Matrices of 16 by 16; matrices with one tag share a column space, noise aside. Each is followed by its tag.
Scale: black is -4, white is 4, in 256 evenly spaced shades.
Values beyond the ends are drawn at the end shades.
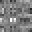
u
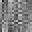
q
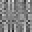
q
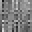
q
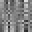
q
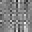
q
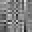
q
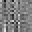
q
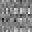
u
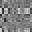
u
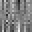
q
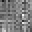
q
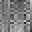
q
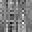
q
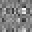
u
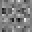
u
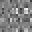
u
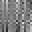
q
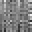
q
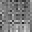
q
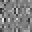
u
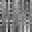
q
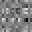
u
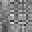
q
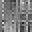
q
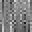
q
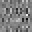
u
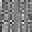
q
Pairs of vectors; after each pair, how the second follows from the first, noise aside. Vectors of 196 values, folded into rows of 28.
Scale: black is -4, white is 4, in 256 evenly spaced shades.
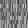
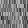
shuffled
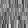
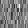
shuffled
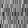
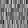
shuffled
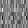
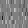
partly zeroed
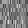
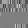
partly zeroed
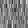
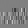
partly zeroed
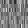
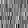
shuffled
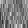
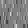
partly zeroed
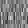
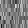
shuffled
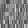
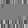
partly zeroed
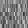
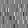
partly zeroed
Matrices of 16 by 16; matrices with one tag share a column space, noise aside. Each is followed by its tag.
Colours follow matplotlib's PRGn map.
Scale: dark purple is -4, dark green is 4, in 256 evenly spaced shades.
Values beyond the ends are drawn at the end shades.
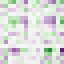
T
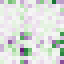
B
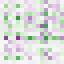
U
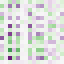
U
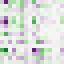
T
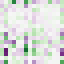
B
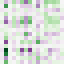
T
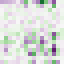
B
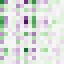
T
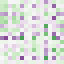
U
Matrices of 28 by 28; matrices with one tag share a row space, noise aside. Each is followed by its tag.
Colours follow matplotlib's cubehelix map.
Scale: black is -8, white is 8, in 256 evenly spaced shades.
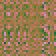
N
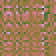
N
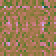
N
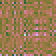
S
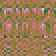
N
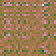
N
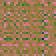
N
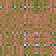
S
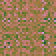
N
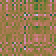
S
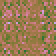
N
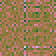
S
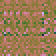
N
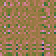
N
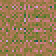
S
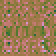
N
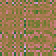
S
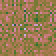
S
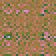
N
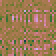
S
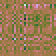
S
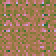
N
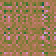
N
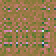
N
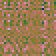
N
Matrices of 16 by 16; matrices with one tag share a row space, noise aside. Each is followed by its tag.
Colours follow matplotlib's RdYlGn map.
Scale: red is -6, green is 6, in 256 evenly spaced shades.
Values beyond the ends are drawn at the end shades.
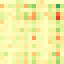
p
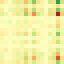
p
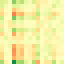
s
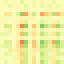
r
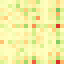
p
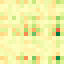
p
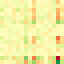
p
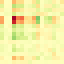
s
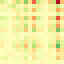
p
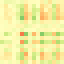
r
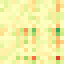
p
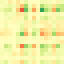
r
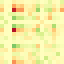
s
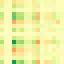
s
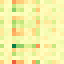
s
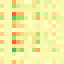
s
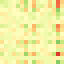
p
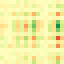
p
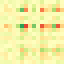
r
